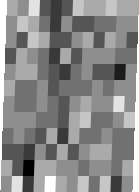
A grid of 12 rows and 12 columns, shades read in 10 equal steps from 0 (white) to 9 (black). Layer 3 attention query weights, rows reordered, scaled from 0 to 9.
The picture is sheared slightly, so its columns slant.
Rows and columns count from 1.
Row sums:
43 55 53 56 61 55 49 49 57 58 53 42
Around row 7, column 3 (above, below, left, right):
5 4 5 4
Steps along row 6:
up same down up down same same down up down same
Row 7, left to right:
4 5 5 4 5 6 4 3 4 4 1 4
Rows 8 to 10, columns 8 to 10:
2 5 5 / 5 5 4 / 4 3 3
